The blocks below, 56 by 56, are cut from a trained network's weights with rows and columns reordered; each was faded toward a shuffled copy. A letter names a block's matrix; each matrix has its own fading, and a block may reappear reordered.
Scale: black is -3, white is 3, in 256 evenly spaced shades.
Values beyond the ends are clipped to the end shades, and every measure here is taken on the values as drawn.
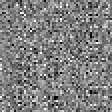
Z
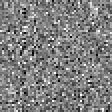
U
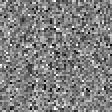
Z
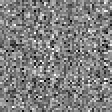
Z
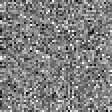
U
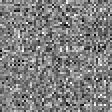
Z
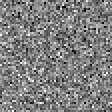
U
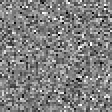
U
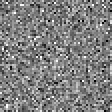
U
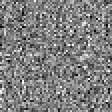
Z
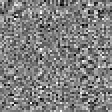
Z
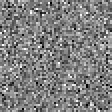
U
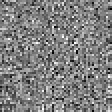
Z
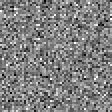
U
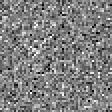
U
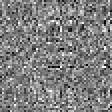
Z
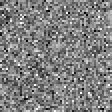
U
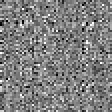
Z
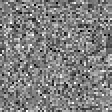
U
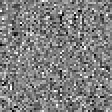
U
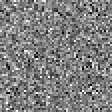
Z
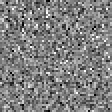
U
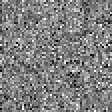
U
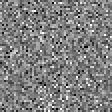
U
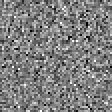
U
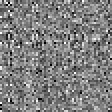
Z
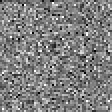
U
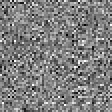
Z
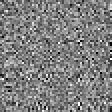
Z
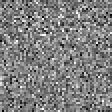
U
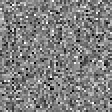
U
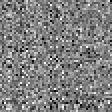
Z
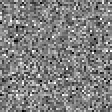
U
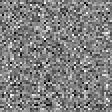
Z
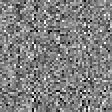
Z
